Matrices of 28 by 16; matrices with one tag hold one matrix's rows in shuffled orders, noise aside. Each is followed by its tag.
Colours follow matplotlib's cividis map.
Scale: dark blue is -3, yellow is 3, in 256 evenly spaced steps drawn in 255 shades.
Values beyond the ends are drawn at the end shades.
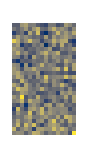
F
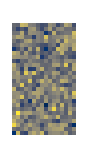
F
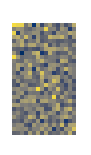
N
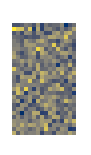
N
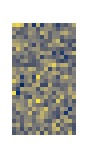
N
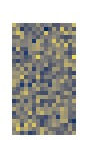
F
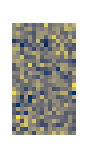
F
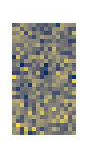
F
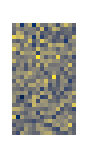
N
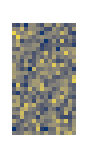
F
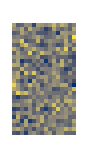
F
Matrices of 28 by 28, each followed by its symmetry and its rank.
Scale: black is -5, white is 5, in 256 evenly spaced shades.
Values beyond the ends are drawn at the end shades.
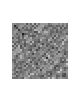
symmetric, full rank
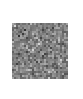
symmetric, full rank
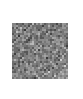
symmetric, full rank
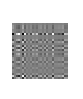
neither, rank one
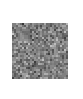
antisymmetric, full rank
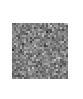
neither, full rank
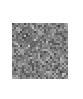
symmetric, full rank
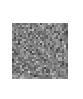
antisymmetric, full rank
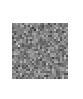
antisymmetric, full rank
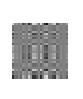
neither, rank one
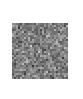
neither, full rank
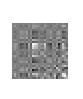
symmetric, rank three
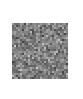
neither, full rank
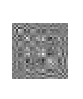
symmetric, rank three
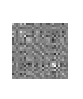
symmetric, rank three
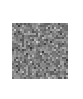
antisymmetric, full rank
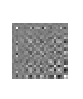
symmetric, rank three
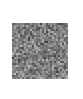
neither, full rank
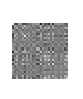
symmetric, rank three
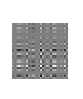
neither, rank one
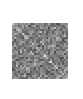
symmetric, full rank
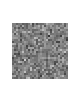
antisymmetric, full rank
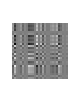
neither, rank one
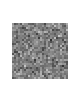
neither, full rank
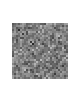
symmetric, full rank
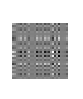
neither, rank one
